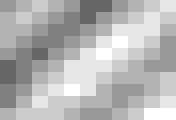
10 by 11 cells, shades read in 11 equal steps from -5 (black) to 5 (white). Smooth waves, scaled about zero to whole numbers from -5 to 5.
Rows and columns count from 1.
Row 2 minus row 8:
2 2 -1 -3 -5 -5 -1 1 2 2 0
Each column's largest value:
2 3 4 4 5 4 5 5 4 5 5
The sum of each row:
17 20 22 23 22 21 24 26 26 30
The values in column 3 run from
-1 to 4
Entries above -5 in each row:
11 11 11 11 11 11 11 11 11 11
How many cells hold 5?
5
